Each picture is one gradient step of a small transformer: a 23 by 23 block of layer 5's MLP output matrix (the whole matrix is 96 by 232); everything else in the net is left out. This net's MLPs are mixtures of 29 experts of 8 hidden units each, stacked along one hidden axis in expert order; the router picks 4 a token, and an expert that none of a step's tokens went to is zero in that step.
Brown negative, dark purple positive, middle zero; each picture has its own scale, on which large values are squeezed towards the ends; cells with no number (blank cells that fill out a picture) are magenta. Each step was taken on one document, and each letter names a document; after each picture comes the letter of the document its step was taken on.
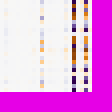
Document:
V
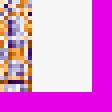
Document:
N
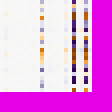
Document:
V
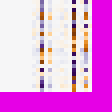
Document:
V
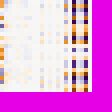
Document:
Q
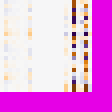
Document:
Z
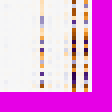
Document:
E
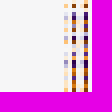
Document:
Q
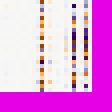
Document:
E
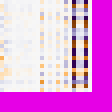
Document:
Q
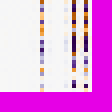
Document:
V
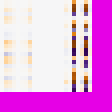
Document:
Z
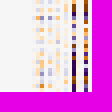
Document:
E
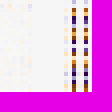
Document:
N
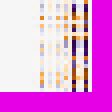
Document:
Q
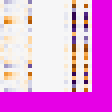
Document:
Z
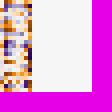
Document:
Z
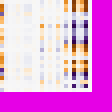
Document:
Q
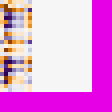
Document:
N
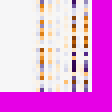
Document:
E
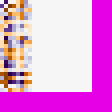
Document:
N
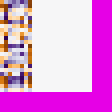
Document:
N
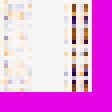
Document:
N
